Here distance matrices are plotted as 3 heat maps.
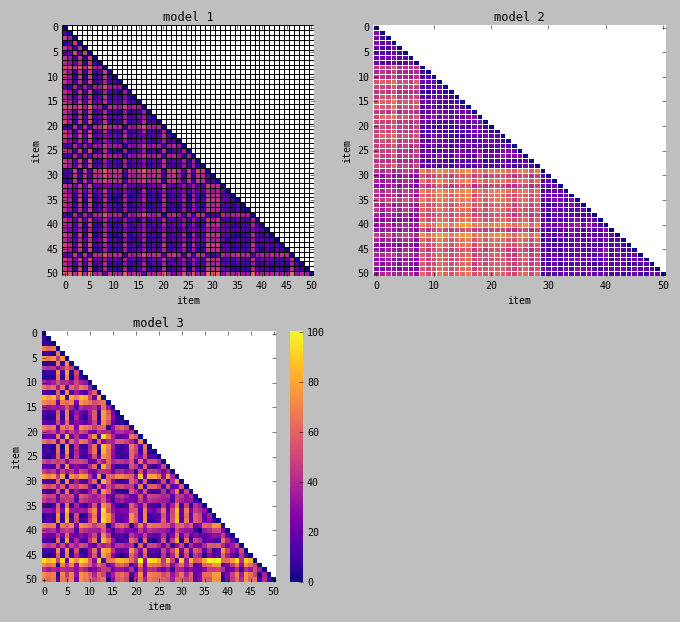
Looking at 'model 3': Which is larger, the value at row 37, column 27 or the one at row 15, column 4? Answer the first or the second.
the second
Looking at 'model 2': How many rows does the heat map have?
51
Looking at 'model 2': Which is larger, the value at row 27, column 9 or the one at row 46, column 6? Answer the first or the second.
the second
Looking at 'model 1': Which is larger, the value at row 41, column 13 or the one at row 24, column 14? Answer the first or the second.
the second
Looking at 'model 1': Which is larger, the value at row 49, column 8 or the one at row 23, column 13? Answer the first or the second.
the first
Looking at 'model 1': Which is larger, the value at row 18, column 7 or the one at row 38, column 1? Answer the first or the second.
the first
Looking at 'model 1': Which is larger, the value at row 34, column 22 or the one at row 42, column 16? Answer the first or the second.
the second
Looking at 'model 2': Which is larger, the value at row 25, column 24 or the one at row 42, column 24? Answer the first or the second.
the second
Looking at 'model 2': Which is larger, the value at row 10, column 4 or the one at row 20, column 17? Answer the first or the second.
the first
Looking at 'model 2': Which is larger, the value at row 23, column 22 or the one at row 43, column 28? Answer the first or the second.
the second
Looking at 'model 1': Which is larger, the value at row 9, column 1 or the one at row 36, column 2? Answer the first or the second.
the first
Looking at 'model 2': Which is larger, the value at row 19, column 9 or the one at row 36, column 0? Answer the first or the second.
the second
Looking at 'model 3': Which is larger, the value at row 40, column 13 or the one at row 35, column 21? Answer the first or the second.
the first
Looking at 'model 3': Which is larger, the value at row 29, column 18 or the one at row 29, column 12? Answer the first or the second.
the second
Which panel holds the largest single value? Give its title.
model 3
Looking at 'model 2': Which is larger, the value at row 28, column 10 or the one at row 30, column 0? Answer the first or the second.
the second
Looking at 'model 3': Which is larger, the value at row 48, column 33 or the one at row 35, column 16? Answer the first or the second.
the first
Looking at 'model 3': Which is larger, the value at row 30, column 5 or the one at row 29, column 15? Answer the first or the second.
the first
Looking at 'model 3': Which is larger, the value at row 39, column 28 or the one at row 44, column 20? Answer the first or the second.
the second
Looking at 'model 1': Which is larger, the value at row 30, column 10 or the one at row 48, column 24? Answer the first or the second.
the first
